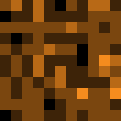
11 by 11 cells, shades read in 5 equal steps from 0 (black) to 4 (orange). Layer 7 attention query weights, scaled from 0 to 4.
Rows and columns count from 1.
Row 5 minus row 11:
2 0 0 0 2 1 0 -1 0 0 -1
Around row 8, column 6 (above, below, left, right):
3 2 2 1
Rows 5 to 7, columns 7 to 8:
2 0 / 1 0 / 1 1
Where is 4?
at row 6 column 10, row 9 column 8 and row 9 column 11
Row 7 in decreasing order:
3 3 3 2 2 2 1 1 1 1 1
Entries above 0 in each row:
10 10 11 10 10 10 11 11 11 10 10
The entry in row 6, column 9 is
2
